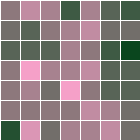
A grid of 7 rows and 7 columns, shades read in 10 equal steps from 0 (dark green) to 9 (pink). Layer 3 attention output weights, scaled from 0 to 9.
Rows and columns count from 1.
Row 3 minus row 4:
-2 -6 -3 0 -2 -1 -3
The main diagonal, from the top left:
5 3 3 6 5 6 4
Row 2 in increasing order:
3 4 4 4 5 6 7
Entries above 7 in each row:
0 0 0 1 1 0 1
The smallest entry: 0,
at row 3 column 7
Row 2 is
4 3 5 6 7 4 4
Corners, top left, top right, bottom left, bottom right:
5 2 1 4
